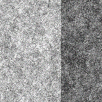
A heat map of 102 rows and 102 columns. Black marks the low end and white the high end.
Stripes: none. Grain: blotchy. Seam: vertical, 60% of the way across, the left part higher.
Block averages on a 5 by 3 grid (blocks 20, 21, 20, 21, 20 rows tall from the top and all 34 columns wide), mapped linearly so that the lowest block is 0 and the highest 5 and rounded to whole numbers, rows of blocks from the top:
540 / 540 / 540 / 540 / 540
